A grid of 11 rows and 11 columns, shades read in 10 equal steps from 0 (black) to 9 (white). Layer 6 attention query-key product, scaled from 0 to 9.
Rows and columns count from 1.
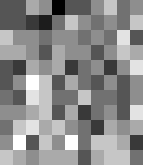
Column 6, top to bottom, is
3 7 5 5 2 6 4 6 5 9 6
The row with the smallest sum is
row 1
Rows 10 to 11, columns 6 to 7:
9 4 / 6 3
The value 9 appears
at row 6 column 3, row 10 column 2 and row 10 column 6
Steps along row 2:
same down down up up down down up down up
